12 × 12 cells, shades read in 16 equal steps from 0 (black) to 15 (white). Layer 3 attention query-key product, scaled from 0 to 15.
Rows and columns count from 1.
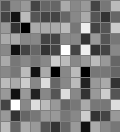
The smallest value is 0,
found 3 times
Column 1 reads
5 4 9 10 8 10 8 11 9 4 9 11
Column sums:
98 72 96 80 91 72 109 97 87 81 81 93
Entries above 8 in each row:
4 2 7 3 2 6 3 7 5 6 5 5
